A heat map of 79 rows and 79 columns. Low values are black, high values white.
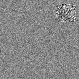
Roughest part: top right. Odd patch: rougher, in the top right. Mirror symmetry: none. Slope: none. Histogram: heavy tails on both sides. Grain: fine. Stripes: none.
